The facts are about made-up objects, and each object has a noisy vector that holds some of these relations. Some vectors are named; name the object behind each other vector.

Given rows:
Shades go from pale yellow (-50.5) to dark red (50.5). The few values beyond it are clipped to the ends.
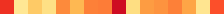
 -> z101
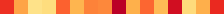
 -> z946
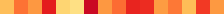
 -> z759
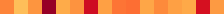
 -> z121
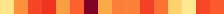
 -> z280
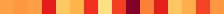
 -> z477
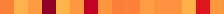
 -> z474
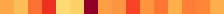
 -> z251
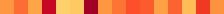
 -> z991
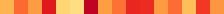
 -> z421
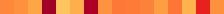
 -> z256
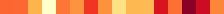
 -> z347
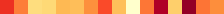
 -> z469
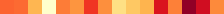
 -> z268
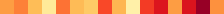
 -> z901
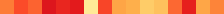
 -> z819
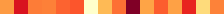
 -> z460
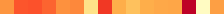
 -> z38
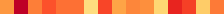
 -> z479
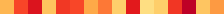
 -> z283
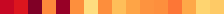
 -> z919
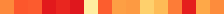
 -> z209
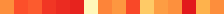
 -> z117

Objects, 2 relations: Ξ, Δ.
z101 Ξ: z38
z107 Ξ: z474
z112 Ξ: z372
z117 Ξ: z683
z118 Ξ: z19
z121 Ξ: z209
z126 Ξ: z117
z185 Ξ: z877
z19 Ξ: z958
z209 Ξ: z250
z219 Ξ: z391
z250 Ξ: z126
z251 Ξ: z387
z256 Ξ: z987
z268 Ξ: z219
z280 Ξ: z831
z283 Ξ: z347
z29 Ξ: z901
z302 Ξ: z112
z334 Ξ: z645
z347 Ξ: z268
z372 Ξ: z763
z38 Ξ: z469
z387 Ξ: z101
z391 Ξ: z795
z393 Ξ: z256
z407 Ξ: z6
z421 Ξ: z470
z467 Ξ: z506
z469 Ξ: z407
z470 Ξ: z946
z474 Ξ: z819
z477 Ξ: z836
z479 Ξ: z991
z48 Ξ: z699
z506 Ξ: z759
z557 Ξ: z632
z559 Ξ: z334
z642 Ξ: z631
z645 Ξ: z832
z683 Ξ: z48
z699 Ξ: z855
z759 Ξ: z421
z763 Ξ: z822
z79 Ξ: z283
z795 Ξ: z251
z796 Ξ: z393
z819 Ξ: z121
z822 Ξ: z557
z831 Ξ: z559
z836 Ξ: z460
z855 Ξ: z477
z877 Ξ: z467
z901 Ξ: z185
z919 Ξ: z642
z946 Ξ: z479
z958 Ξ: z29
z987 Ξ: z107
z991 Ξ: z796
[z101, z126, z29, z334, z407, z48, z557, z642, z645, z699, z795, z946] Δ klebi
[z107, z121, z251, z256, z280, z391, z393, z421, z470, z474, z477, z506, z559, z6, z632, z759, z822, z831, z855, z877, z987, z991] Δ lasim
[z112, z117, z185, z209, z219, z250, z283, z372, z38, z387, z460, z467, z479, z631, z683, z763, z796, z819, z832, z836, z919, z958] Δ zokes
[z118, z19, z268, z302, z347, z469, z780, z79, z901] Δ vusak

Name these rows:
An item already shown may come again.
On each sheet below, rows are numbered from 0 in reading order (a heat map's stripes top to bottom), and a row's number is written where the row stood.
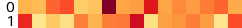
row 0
z391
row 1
z101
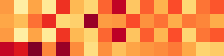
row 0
z29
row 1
z251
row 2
z29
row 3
z919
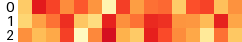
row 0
z467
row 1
z877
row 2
z632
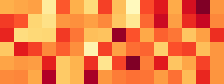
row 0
z118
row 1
z780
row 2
z48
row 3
z467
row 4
z477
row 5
z393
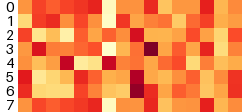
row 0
z683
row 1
z185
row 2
z795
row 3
z460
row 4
z6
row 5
z126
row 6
z699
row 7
z683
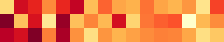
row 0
z832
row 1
z642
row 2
z631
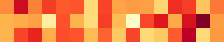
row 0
z796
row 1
z118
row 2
z219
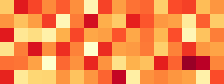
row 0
z467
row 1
z822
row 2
z557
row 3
z958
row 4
z79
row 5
z407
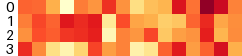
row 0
z347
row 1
z819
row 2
z117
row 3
z302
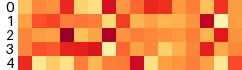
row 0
z506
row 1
z387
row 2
z987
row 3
z250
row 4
z101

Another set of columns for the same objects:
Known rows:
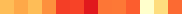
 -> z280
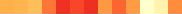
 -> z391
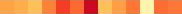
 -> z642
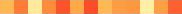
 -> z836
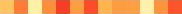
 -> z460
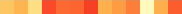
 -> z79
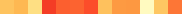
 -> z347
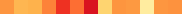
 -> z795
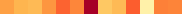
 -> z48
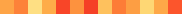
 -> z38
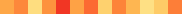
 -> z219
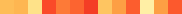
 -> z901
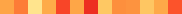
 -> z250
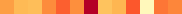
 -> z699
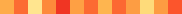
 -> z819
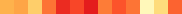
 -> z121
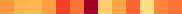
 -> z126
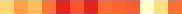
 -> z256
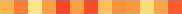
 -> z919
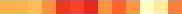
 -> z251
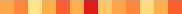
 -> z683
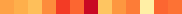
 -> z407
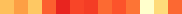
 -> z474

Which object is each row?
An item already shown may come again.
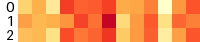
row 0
z780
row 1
z29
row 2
z901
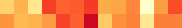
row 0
z780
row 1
z101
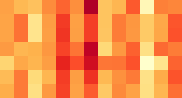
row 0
z699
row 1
z209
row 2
z209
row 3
z29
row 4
z991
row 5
z479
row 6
z283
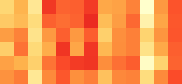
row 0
z780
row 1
z19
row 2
z185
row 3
z796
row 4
z877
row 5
z467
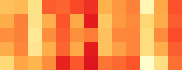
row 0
z469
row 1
z117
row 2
z467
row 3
z683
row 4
z393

